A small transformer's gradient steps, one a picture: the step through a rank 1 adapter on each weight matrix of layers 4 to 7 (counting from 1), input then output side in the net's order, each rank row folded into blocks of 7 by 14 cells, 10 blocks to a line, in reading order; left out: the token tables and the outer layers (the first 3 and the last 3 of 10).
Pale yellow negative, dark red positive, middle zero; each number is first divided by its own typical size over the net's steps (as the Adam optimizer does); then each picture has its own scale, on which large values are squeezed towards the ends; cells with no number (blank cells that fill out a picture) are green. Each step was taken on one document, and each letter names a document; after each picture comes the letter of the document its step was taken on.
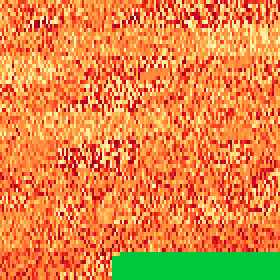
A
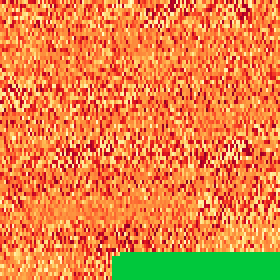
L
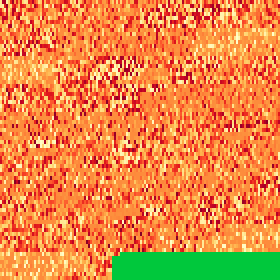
A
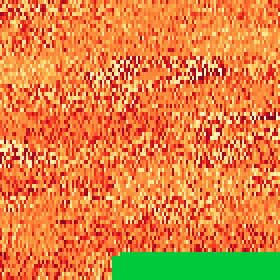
L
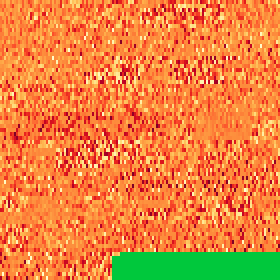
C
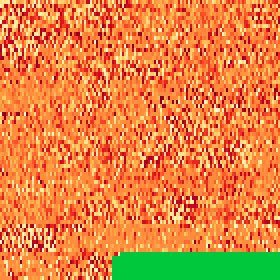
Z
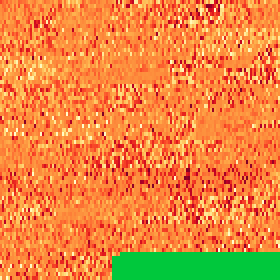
C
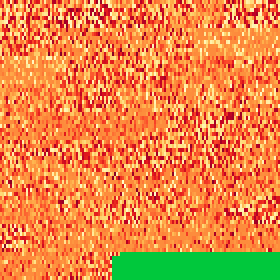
Z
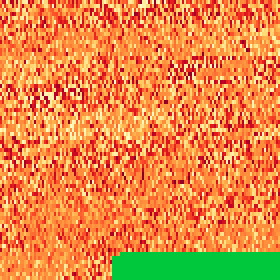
A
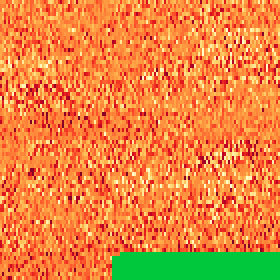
C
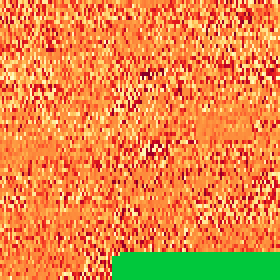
L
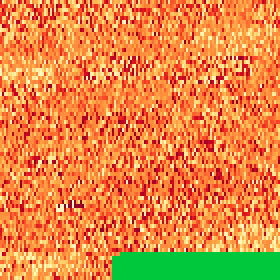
L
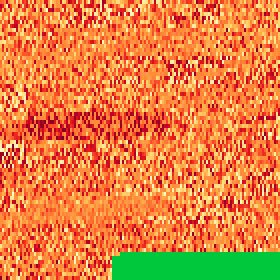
A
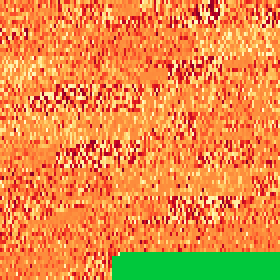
C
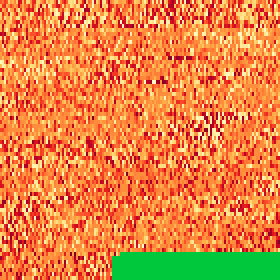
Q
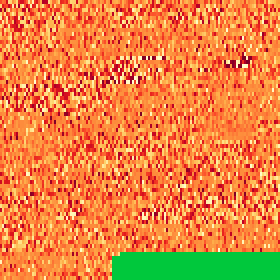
Q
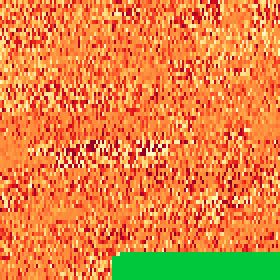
C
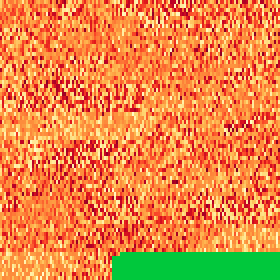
A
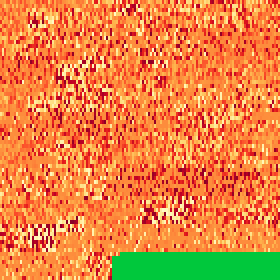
Z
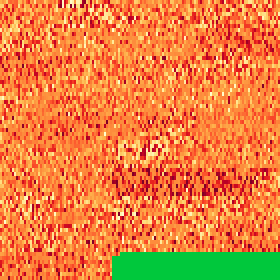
Q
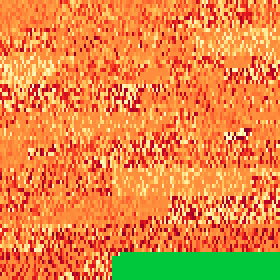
L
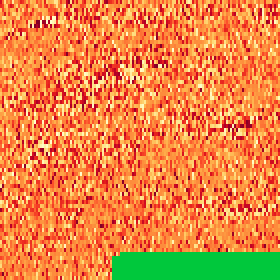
Q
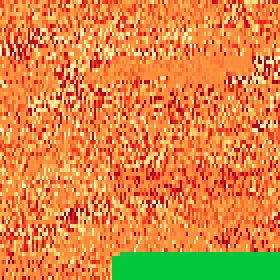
Z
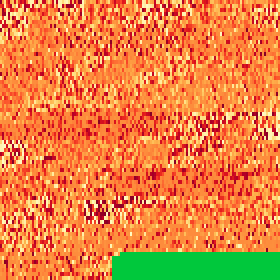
Z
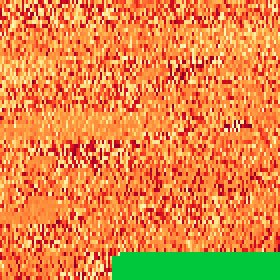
A
